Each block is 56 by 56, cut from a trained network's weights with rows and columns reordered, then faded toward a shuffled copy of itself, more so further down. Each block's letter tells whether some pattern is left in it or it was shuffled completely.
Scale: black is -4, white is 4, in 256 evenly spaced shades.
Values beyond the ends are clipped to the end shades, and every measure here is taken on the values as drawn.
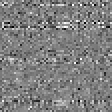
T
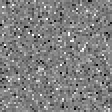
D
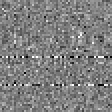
T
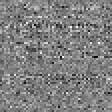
T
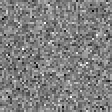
D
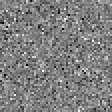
D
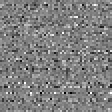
T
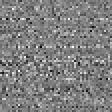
T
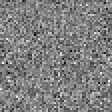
T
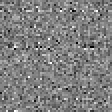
T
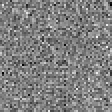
T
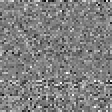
T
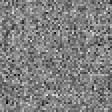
T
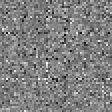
T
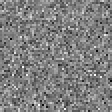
D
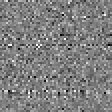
T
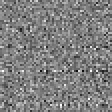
T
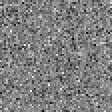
D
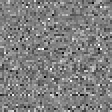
T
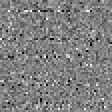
T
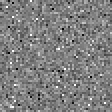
D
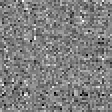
T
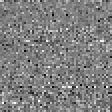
T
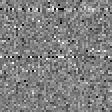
T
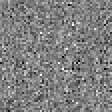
T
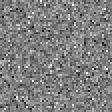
D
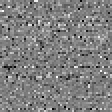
T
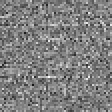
T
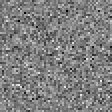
T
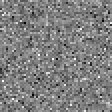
D
